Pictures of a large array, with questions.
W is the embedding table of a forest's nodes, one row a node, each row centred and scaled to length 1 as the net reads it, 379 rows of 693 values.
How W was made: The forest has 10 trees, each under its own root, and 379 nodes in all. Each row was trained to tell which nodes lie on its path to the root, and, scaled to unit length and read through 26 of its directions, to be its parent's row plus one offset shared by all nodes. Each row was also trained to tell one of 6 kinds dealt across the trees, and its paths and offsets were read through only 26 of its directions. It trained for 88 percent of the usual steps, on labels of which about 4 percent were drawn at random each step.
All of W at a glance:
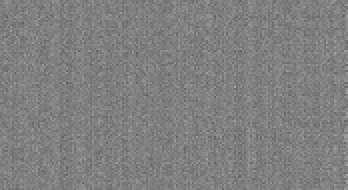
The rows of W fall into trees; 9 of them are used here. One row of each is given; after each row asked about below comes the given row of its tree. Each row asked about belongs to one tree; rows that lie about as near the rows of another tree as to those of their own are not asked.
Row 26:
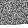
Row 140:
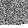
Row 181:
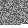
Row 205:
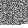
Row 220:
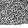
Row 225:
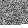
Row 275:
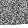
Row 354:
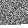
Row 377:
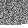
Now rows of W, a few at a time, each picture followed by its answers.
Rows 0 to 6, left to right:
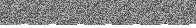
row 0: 140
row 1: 205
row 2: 354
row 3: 275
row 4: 275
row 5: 377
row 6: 225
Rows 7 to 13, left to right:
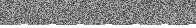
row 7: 354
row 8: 225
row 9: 205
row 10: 377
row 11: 26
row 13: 220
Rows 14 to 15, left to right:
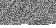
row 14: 377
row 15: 354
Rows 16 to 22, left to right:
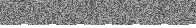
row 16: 377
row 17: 140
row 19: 377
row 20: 225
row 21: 26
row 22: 377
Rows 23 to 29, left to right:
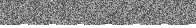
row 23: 377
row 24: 140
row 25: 377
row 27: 225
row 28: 205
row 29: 377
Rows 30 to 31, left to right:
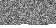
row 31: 220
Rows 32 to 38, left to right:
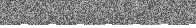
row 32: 140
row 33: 205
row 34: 275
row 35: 225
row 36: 275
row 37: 275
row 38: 181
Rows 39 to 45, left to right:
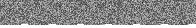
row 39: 205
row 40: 140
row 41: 220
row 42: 220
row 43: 140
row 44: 377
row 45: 377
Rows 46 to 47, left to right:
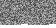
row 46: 377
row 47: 26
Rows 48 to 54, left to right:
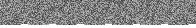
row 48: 354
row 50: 377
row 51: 377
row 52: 225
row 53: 377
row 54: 26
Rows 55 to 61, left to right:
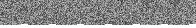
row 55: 26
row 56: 275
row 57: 225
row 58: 140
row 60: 26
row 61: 225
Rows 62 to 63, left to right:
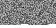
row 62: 140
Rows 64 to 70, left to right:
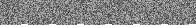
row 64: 275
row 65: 225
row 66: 205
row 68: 140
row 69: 140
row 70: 377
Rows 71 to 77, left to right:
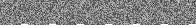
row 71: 140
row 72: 377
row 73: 275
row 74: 181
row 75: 26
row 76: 220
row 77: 205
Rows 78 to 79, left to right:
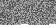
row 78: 275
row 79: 377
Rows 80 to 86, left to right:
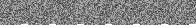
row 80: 205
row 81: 225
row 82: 275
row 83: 225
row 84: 26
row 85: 26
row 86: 354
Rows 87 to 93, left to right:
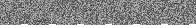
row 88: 225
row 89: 220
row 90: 205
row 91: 275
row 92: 377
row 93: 140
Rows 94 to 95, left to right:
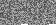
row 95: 26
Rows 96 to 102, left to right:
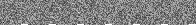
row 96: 275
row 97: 377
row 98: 140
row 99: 225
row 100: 205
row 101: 354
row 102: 205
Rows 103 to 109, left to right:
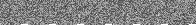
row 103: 205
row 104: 220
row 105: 377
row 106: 205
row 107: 377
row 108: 205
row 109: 225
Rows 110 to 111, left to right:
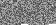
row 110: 140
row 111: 140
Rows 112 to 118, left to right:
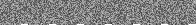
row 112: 140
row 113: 26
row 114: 377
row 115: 26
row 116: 205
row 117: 140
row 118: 275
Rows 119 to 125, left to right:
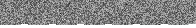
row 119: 220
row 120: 26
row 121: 275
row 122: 354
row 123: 205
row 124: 140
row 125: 377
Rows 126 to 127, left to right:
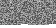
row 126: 140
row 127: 140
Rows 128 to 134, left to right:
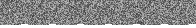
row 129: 275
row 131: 26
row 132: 26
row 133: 181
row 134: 377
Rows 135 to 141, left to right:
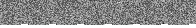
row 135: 205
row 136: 275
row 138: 377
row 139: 26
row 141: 181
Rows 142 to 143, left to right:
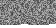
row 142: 26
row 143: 354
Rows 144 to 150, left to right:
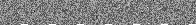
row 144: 275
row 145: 275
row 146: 205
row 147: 205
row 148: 140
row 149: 140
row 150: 205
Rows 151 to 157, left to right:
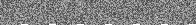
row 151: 26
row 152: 140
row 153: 275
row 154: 26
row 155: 26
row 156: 26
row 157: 377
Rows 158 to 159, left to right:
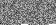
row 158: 275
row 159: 140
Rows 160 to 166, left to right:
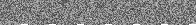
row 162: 354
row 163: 220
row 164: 26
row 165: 140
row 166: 225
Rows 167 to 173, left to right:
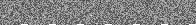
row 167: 26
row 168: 26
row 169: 225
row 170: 26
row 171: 354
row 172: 225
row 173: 140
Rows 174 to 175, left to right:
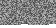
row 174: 26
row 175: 26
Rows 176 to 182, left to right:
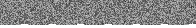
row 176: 140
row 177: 205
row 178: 181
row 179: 26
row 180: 26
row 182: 26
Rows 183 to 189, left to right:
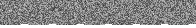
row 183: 275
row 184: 140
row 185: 205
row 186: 377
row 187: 225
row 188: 225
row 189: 205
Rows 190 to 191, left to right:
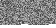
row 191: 205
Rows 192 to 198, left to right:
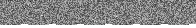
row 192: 377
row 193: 26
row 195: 181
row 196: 377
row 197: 220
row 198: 354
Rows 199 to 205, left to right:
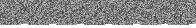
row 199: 225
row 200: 354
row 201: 140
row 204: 26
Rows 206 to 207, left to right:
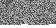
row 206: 225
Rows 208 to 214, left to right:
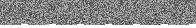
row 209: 26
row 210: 225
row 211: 140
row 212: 225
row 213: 225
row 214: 377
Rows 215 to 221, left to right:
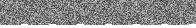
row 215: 205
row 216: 181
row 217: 205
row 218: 205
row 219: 275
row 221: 225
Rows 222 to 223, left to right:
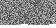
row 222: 140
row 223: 225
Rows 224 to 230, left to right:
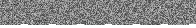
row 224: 205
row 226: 26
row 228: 377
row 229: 354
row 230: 275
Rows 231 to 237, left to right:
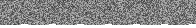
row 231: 26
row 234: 26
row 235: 220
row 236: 275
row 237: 275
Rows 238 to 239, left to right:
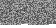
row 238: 140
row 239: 140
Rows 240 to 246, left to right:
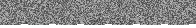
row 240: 220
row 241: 140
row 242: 225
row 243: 225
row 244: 225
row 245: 275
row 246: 354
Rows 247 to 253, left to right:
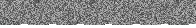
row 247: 225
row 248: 354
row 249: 205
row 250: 354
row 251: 26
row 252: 26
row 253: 354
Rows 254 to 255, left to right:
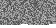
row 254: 225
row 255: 140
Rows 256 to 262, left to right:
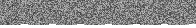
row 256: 275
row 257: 377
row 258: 354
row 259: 205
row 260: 26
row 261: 26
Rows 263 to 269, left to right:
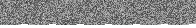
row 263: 220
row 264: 377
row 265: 225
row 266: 181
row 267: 354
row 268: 220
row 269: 275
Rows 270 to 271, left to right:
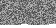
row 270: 26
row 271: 225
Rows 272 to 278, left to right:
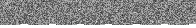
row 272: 205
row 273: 181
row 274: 225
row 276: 26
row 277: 275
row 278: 377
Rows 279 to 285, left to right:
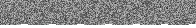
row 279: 225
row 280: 377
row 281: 140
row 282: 354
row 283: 225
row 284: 140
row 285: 354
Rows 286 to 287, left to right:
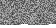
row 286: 220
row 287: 26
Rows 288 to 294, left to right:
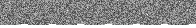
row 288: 26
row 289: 225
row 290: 275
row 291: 205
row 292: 140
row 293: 225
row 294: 220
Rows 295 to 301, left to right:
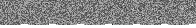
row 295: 275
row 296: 377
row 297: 377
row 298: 140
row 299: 275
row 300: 220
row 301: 377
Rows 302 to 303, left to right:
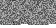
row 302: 140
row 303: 181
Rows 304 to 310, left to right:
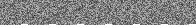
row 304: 275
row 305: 354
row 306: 377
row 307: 354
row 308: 354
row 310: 377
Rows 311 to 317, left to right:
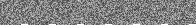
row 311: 354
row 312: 225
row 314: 377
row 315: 377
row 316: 377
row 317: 377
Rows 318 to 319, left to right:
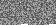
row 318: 220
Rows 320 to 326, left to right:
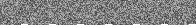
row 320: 225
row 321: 181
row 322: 377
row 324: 181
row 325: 140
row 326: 205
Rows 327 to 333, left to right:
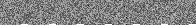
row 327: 205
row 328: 225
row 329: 377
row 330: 26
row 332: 181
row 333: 26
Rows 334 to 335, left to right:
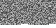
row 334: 140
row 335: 377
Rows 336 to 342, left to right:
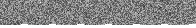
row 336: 225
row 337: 225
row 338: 225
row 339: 354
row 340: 181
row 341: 220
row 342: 140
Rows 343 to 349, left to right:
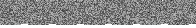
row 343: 205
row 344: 140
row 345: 205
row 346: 225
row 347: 225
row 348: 220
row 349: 225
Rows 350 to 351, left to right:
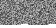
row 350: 225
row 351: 26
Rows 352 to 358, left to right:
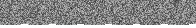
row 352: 205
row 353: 205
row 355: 275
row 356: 225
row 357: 275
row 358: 354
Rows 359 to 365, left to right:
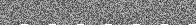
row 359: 26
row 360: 140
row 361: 26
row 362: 377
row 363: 225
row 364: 205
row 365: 140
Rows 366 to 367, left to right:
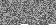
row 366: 140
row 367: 354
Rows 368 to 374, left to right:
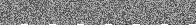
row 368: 140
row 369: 275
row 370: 377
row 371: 140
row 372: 26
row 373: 140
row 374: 140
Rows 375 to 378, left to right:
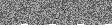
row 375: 225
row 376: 26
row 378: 377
